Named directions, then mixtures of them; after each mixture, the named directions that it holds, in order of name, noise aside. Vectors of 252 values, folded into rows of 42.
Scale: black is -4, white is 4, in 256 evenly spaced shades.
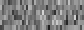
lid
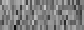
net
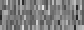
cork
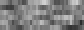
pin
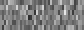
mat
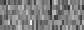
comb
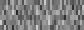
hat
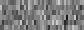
lid, net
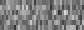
comb, mat, net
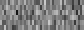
hat, net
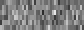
comb, lid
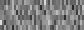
hat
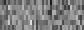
comb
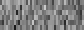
net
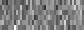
net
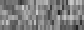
comb, mat, pin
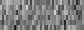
mat, net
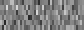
hat, mat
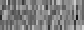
cork, lid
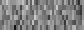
net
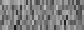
net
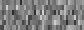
lid, mat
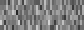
hat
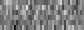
cork, mat, net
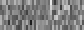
comb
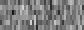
comb, hat, mat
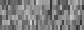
comb, pin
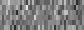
mat, net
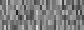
cork, hat, net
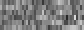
lid, pin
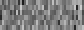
cork, net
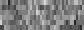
hat, lid, pin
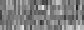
cork, pin
